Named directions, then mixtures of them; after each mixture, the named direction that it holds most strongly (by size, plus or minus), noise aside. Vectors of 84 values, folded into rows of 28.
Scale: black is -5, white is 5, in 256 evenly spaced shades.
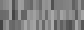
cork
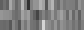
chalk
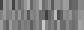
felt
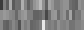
chalk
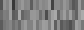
cork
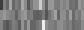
chalk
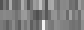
chalk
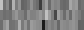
felt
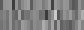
felt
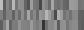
felt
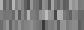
felt
